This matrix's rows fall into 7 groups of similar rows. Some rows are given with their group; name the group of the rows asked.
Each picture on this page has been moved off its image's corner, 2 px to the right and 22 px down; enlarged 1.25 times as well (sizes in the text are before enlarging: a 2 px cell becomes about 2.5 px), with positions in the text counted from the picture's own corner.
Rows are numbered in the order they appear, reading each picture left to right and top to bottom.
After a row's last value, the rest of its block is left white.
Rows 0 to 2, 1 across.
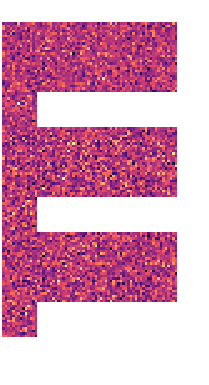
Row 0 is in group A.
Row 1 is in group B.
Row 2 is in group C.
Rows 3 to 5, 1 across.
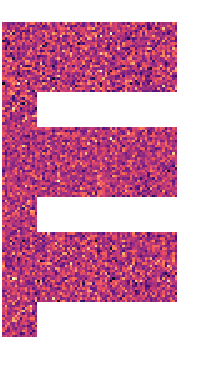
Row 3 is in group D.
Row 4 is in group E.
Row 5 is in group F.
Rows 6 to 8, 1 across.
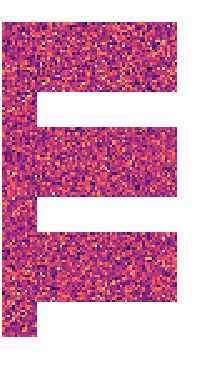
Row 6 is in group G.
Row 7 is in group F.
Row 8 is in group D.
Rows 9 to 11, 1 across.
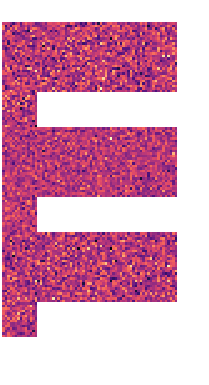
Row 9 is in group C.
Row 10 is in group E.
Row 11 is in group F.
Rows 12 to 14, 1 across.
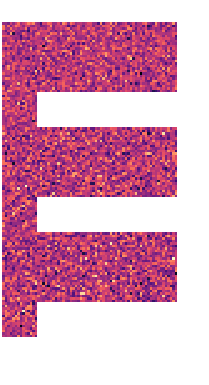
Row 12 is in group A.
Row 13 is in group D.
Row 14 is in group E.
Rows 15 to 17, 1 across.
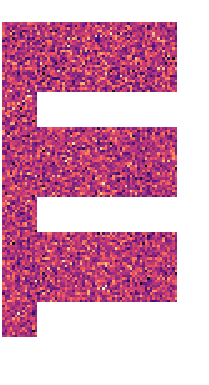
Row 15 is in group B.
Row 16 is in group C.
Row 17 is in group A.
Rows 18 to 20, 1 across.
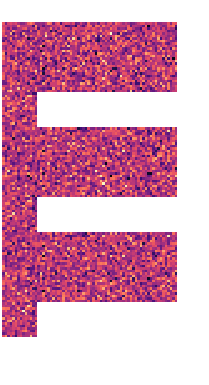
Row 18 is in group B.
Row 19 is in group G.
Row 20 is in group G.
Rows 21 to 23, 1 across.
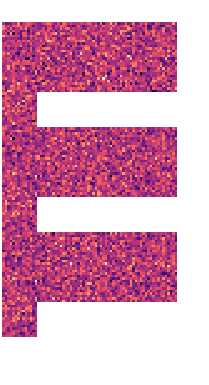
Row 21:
A
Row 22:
F
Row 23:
F
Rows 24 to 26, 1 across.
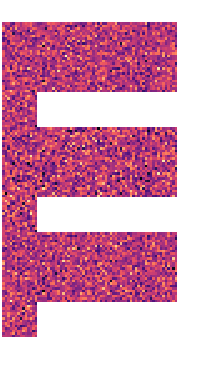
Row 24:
C
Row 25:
C
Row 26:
B
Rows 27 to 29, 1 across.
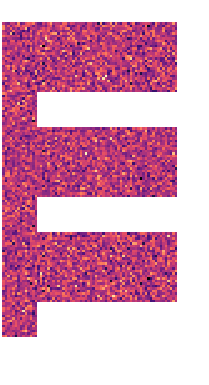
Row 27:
A
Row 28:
E
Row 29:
G
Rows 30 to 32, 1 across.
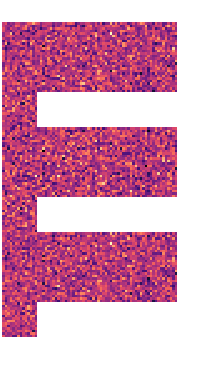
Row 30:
E
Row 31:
C
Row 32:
E
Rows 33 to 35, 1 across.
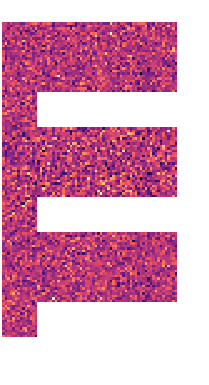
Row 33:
E
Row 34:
G
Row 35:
C
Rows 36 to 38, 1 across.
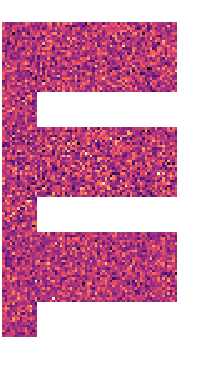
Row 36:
G
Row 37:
B
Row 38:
F
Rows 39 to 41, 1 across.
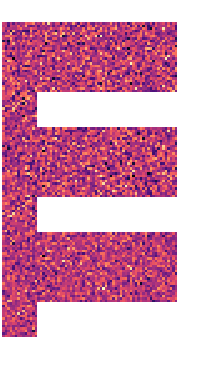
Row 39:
D
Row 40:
G
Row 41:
A
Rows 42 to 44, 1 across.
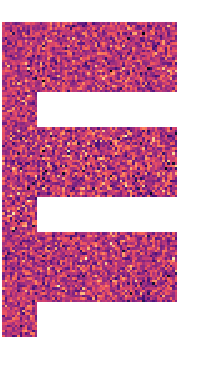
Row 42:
G
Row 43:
B
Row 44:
E
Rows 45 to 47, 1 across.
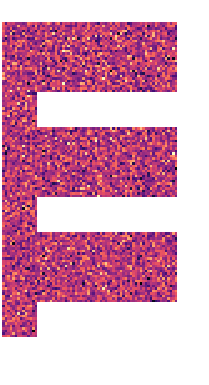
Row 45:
B
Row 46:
E
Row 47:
A
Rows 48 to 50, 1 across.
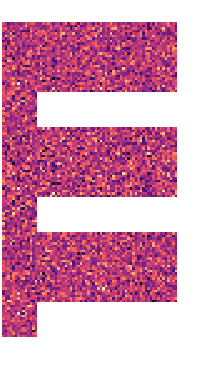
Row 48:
D
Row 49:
D
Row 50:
A
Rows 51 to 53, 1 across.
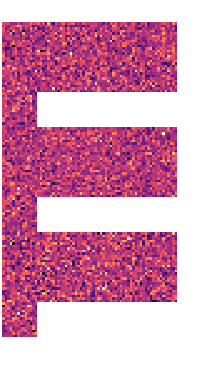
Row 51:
F
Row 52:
D
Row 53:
A
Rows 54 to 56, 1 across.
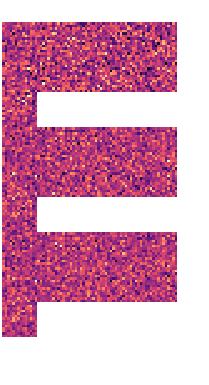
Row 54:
G
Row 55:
F
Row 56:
F
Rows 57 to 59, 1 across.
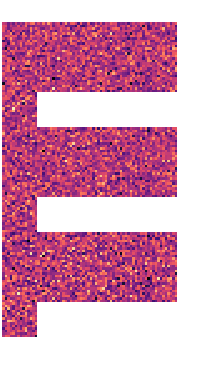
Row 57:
D
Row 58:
C
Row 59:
C
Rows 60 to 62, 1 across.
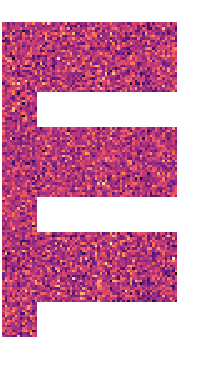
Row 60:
D
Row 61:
A
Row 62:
E
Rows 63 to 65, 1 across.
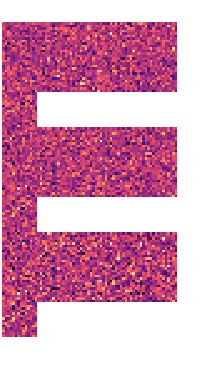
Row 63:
E
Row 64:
D
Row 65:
D
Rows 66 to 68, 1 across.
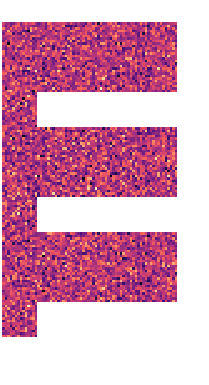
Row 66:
C
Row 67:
F
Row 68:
C
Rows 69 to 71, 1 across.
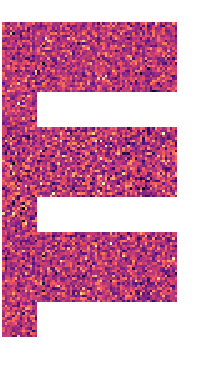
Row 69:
A
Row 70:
D
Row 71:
E
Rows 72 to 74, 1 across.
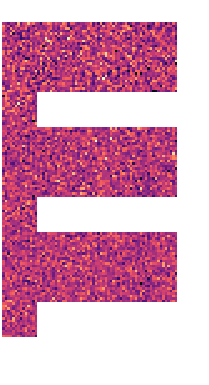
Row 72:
A
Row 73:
E
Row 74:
C
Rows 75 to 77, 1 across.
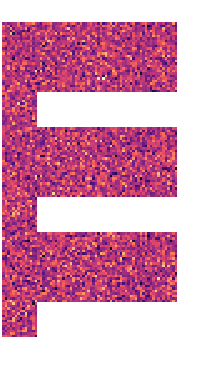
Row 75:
A
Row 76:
F
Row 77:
C
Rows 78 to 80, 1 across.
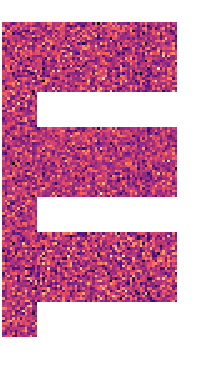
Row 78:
C
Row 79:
C
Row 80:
G
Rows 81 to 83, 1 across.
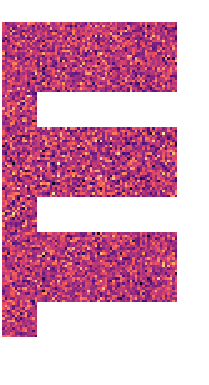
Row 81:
B
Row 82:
D
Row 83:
C
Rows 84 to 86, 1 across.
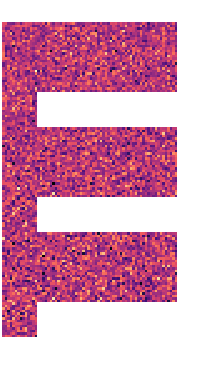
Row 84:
F
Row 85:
D
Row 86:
C
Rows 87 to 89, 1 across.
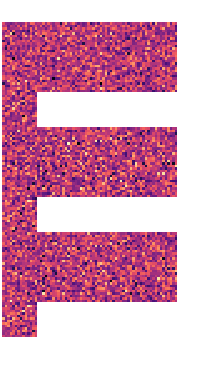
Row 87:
D
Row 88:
B
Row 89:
B
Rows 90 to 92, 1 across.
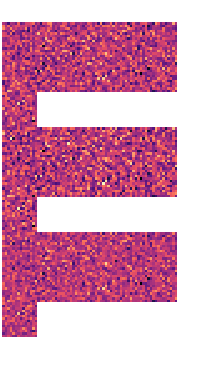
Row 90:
A
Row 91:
A
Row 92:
A
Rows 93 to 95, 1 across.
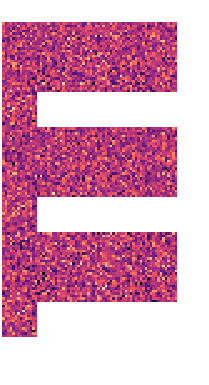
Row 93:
B
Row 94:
F
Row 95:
A
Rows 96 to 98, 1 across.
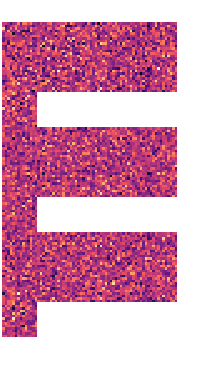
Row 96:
C
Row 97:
G
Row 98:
D
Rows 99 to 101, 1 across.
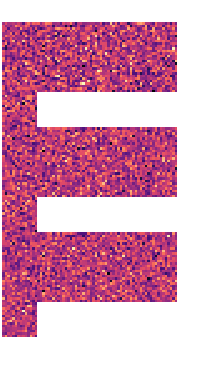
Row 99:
E
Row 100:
C
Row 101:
G
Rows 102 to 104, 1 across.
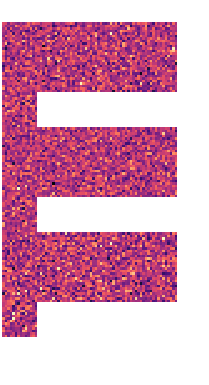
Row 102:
E
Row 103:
D
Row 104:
D
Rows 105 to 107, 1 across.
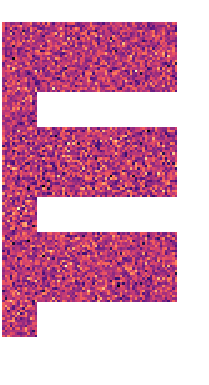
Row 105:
F
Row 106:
B
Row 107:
C
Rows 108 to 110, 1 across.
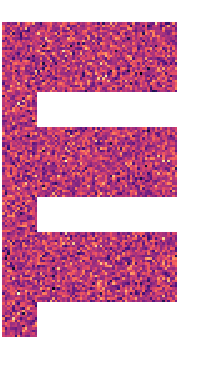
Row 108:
A
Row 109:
C
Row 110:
D
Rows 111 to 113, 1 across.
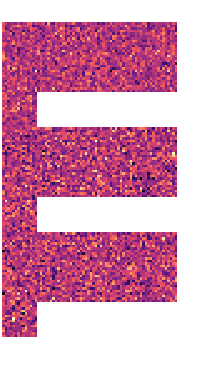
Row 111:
F
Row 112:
E
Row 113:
D
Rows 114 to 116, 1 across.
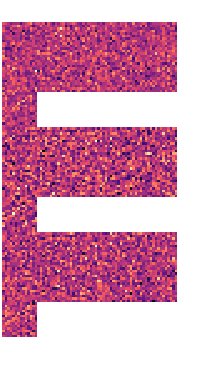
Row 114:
F
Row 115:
D
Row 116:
E
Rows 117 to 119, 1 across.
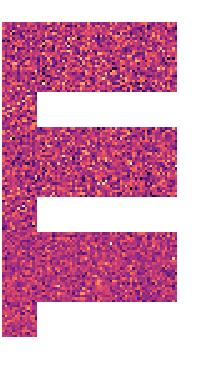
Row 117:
B
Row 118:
A
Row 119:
E
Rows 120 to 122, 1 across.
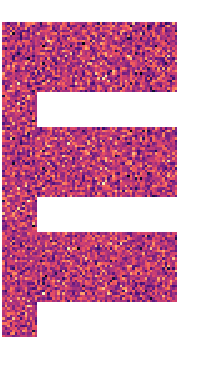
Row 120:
A
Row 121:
A
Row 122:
B
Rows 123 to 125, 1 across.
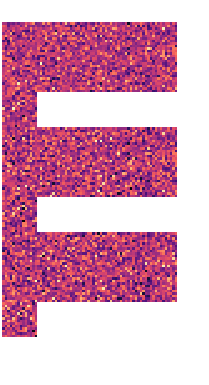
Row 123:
D
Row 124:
D
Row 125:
C
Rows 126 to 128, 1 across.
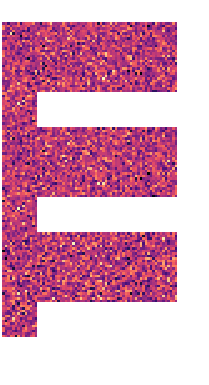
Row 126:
A
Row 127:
A
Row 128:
D
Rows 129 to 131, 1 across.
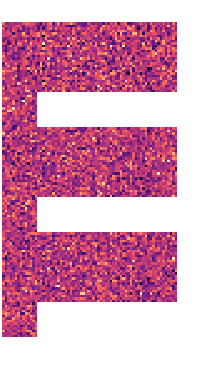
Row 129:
G
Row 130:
C
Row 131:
E
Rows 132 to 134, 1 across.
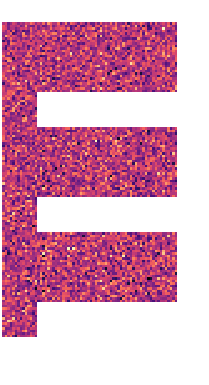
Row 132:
D
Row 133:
B
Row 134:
G
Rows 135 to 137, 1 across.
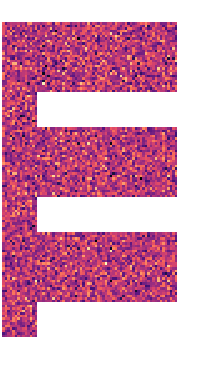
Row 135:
B
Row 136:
F
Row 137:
F
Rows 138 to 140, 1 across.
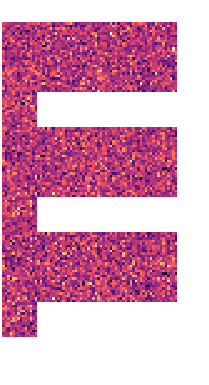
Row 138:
E
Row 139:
F
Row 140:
F
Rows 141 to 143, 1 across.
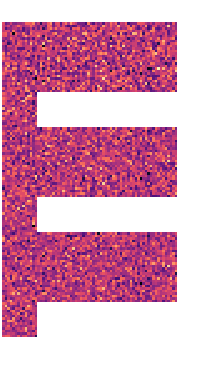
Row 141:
G
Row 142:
A
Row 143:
C
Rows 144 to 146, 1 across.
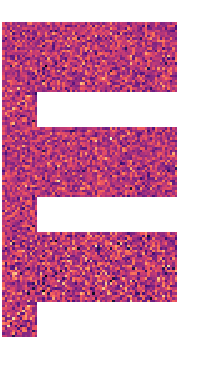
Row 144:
B
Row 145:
E
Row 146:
B
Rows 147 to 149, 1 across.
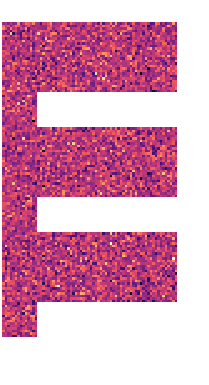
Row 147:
A
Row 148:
G
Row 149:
E
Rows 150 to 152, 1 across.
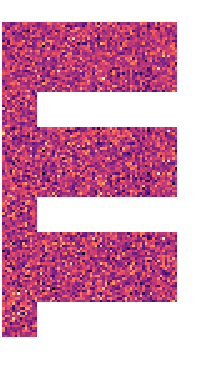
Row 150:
C
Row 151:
C
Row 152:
D
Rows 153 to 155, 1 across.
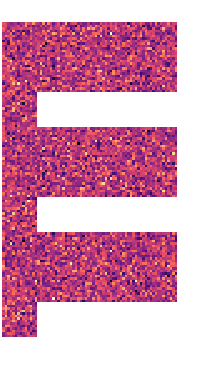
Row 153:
D
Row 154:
B
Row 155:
F
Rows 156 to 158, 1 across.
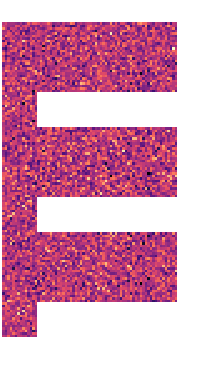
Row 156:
E
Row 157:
G
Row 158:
A
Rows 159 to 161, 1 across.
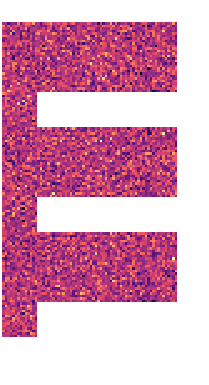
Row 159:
A
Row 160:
D
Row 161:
E
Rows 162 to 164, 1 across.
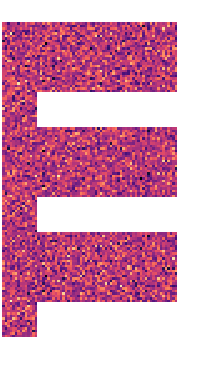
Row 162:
D
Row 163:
C
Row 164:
B
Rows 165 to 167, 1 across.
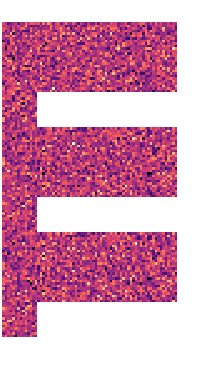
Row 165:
D
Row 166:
G
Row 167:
G
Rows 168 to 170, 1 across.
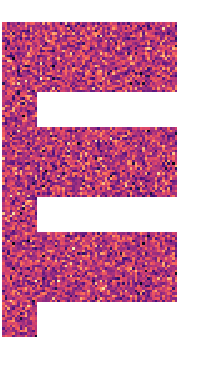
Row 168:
D
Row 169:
B
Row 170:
C
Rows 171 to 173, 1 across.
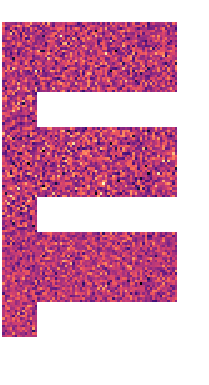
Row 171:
F
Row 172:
C
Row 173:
A
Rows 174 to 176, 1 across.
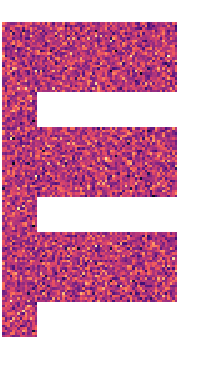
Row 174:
F
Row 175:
A
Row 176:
B
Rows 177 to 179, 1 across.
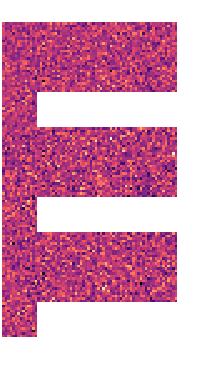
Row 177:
G
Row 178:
E
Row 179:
A
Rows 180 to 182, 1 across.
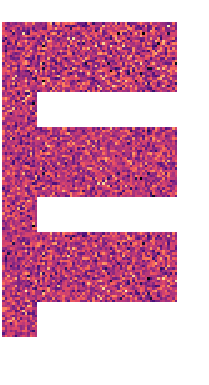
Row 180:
G
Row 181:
A
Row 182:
G
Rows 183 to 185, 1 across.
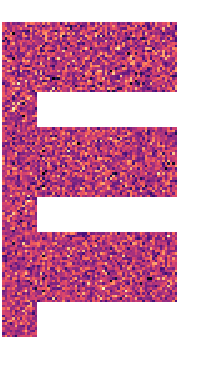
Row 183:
D
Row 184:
B
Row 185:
G
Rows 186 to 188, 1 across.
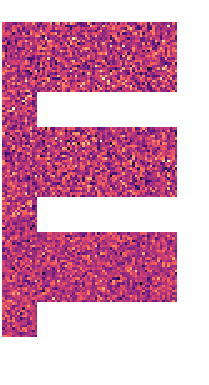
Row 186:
G
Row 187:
F
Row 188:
C
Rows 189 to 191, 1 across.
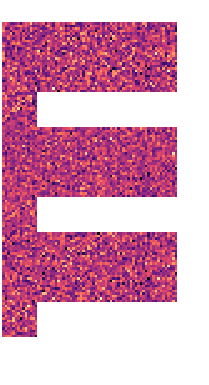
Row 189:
F
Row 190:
E
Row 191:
C
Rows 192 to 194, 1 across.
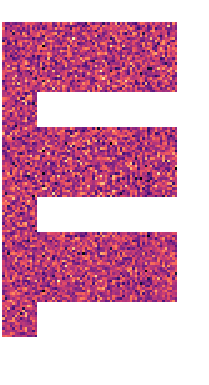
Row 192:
G
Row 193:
C
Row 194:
C
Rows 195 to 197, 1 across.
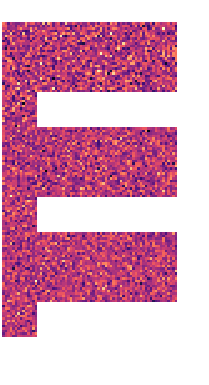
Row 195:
D
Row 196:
B
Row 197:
A
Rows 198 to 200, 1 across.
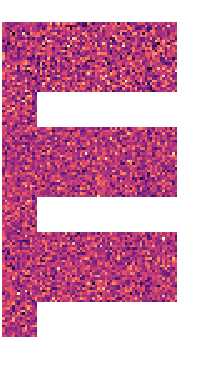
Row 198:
G
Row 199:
E
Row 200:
D
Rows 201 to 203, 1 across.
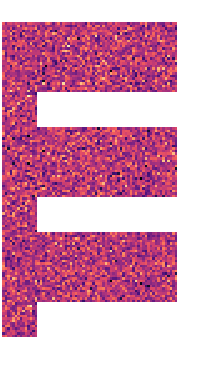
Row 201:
B
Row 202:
C
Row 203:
F
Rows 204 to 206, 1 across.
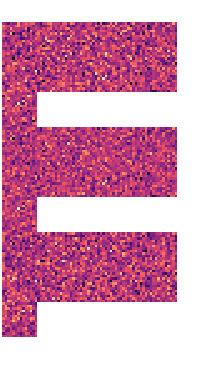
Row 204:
A
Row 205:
A
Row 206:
F
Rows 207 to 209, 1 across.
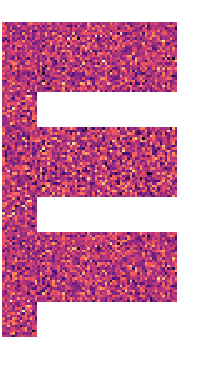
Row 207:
B
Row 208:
G
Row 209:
B
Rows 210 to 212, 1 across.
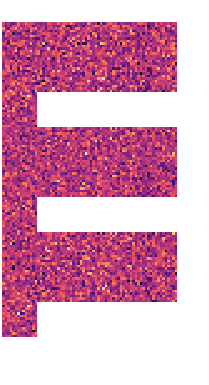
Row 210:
C
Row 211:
E
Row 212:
A
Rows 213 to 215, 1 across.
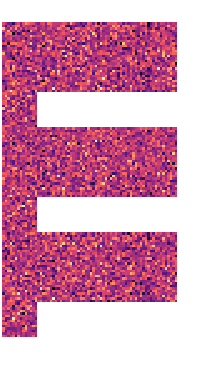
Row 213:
C
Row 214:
B
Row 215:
D
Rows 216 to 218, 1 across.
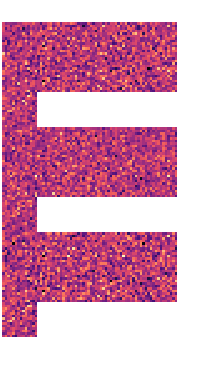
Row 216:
G
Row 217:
F
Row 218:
G
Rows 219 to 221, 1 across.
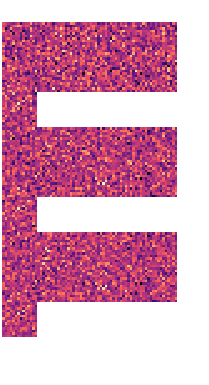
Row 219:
F
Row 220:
A
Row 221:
A
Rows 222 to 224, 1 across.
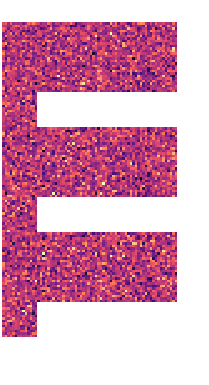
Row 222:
E
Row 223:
C
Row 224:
G
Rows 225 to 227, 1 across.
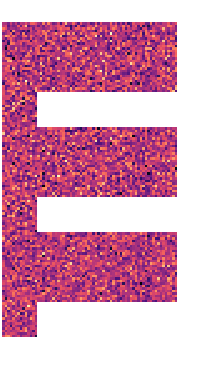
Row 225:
D
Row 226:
C
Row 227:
C
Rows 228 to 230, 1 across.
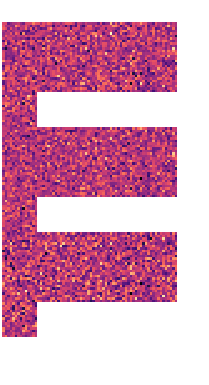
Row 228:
E
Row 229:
E
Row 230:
D
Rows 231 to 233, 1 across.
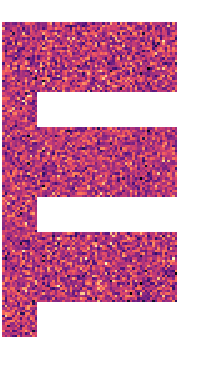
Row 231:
G
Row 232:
C
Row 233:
E
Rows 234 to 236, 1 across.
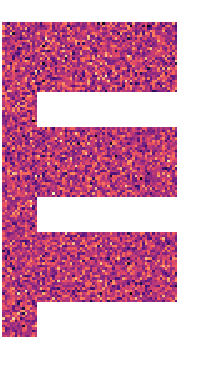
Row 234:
A
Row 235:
F
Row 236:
D
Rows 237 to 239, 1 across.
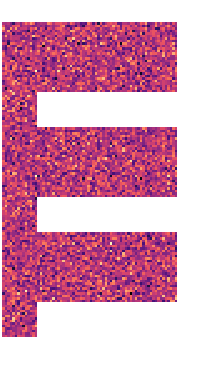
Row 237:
C
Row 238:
F
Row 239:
D
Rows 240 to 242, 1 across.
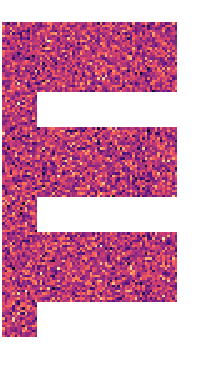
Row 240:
A
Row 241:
C
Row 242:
D
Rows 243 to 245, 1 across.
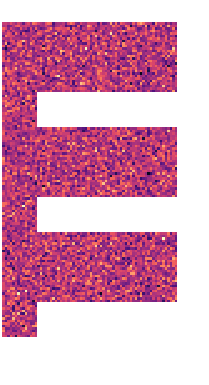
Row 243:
E
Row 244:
G
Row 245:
D
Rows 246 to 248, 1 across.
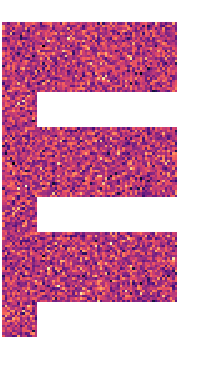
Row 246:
A
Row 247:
D
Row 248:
E
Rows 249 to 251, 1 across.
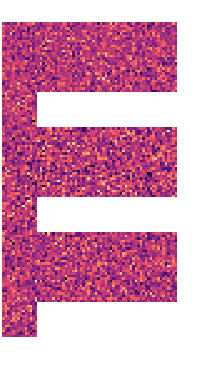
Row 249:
A
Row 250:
G
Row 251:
F
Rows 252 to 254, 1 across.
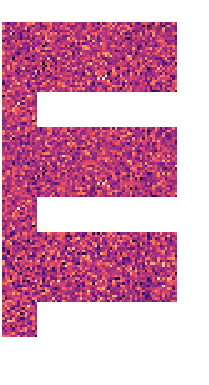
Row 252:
A
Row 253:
A
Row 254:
C
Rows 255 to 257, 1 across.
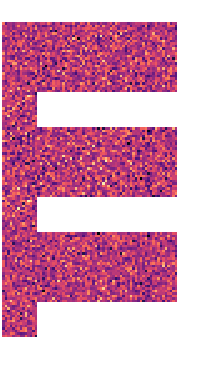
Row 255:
B
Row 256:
A
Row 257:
C
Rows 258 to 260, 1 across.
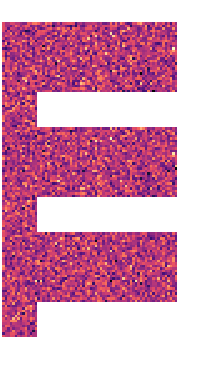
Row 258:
E
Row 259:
E
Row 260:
F
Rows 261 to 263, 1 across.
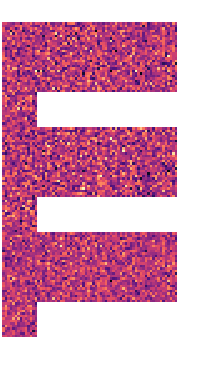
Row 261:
F
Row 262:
E
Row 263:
F
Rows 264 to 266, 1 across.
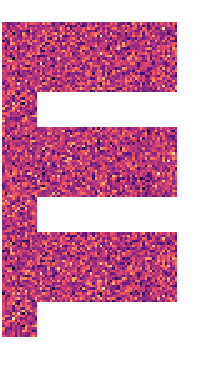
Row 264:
D
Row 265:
C
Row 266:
D
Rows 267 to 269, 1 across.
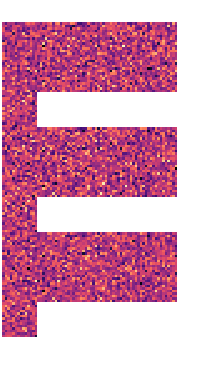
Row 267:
G
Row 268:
C
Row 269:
C
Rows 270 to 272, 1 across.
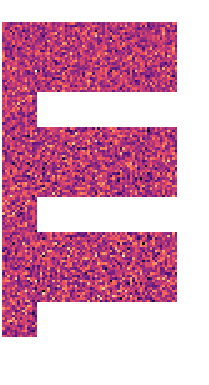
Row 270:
F
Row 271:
C
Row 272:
G
